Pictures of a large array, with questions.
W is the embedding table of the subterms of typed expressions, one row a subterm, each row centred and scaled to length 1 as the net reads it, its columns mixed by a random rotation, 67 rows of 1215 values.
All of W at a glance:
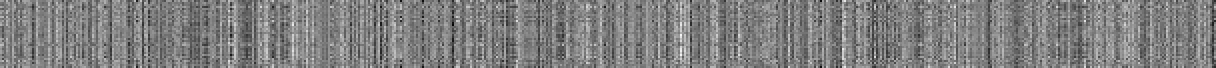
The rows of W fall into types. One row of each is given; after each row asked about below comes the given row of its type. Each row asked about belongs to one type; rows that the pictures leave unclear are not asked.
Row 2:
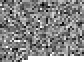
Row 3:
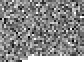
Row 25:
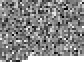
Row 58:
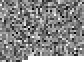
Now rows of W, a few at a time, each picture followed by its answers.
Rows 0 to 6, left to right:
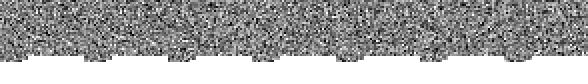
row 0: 58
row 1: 58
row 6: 25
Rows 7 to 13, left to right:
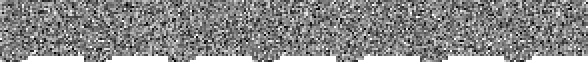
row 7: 25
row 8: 2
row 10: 25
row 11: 3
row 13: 25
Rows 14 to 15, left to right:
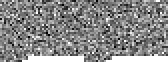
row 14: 58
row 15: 2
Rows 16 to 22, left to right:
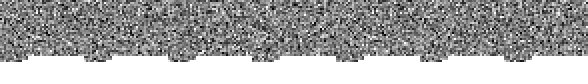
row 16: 58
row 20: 58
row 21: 3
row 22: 25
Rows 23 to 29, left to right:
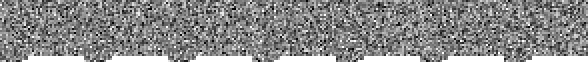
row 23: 58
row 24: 25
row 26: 3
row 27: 2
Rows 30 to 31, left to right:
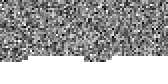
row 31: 3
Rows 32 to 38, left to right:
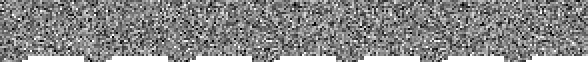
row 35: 2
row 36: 58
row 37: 2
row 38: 58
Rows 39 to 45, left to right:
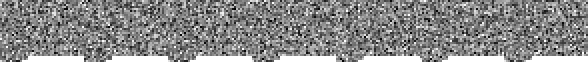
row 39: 25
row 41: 25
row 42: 25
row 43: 3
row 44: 25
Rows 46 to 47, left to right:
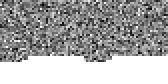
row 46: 2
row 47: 25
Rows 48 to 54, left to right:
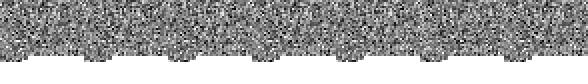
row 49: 58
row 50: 25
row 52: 25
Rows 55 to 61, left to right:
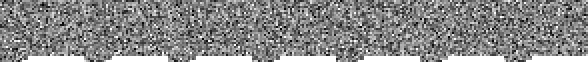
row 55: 2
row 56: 25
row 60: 3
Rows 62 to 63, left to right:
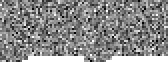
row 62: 58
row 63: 3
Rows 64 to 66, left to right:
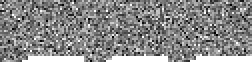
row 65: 3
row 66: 58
